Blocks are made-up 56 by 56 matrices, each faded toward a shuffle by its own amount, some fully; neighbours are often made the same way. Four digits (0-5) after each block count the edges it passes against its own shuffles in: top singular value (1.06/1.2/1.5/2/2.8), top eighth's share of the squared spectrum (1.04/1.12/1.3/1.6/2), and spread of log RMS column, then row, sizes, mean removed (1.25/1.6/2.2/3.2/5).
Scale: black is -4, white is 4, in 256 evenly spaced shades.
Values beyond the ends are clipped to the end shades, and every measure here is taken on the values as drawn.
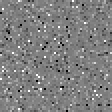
0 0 0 0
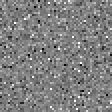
0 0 0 0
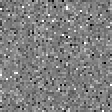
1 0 0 0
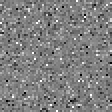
2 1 0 0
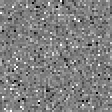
0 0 0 0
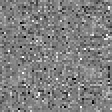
3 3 1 1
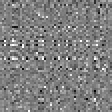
4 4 2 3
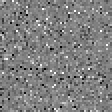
0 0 0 0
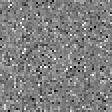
2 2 1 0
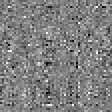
3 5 2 2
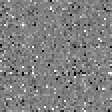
2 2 1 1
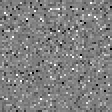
0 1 0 1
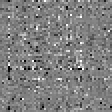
2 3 2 3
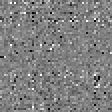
2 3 2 2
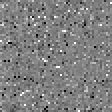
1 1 0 1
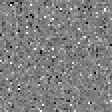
0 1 0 0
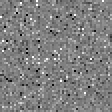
1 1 0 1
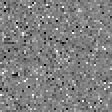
0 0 0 0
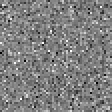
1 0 0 0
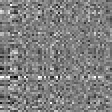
4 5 3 3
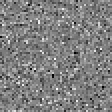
0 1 0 0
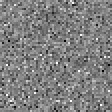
0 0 0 0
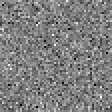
2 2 0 1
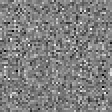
3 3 2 1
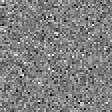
2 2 0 0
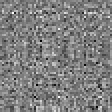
4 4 3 3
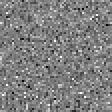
0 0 0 0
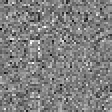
3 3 2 1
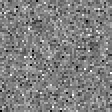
1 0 0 0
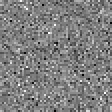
2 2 1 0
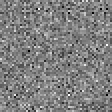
3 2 1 1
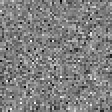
3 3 1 1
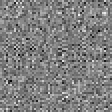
4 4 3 2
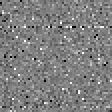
2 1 0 1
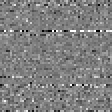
3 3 0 3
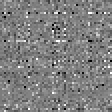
2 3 2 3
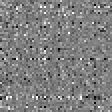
2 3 2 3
